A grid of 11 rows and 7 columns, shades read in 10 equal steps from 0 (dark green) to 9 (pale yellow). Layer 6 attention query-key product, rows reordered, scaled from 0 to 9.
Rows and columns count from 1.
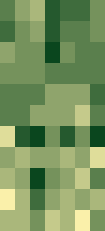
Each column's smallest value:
2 1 0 0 1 2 0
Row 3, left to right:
5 4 4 0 4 3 3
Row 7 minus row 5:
5 -2 -3 -1 -4 -1 -2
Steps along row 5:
same same up same same down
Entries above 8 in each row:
0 0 0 0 0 0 0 0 0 1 1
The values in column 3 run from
0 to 6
